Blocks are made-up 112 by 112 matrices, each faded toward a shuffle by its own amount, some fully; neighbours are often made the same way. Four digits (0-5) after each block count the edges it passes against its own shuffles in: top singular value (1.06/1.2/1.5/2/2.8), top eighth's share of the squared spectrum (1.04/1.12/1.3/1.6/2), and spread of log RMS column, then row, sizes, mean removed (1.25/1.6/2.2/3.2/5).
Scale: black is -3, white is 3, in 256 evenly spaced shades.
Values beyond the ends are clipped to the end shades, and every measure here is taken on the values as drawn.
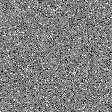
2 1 0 0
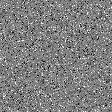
2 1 0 0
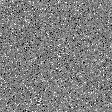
0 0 0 0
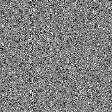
3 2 2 1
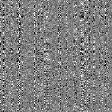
4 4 4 2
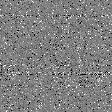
2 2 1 2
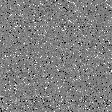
1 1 0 1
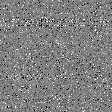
2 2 1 2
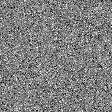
2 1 0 0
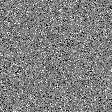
1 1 0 0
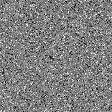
3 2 0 0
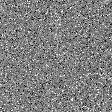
1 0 0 0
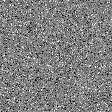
0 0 0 0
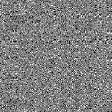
4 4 2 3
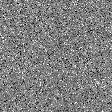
2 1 0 0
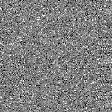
4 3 2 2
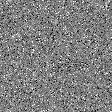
0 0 0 0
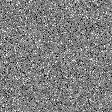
1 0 0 0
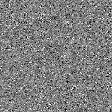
3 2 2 1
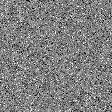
2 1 0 0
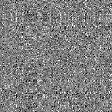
4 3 2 2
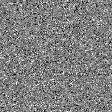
3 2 1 1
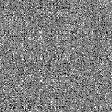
4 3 2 2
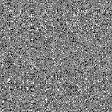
4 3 2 2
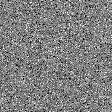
2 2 0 0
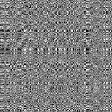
5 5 4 4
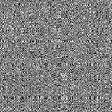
5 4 3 3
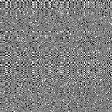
5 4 3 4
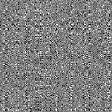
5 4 3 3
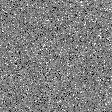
0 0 0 0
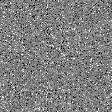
3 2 1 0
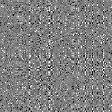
5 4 3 2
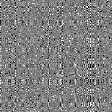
5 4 3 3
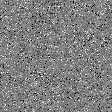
2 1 0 0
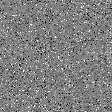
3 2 1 0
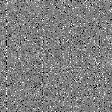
4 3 2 1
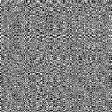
5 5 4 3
